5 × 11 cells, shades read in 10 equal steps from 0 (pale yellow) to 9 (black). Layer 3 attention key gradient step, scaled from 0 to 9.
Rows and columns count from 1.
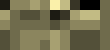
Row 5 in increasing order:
3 4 4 4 5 5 5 6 6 6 6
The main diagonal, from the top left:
8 5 5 4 5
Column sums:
27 24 23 22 23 20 22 26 27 27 25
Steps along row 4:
down down same same down up up same same down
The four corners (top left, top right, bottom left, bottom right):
8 5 6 5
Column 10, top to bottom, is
9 2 4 6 6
